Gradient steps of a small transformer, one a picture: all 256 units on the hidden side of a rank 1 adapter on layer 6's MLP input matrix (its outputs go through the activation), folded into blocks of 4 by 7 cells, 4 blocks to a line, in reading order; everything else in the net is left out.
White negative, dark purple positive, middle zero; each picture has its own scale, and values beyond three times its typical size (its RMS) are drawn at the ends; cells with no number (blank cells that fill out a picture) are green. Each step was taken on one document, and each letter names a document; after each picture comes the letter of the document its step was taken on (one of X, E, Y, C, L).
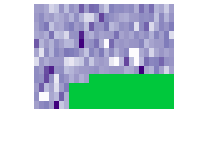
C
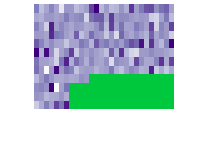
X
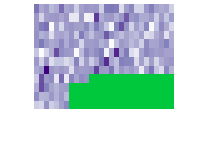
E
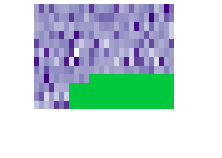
C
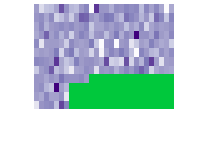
C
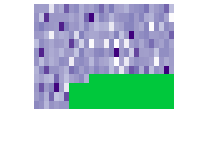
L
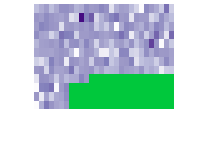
E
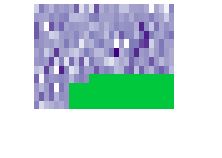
X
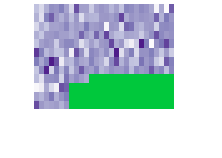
X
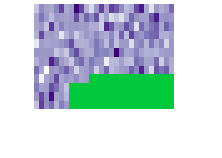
E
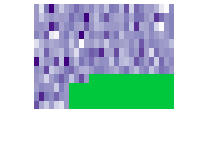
C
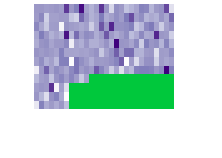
L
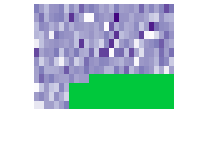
X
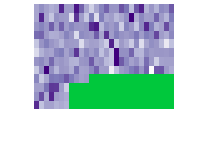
E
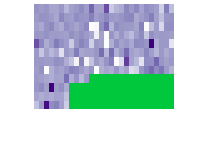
L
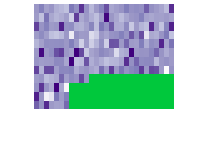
L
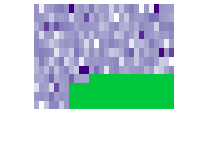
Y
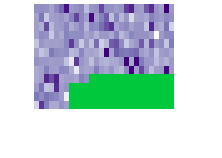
L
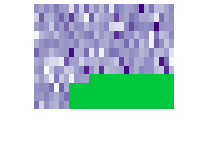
X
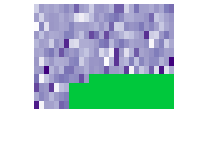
X
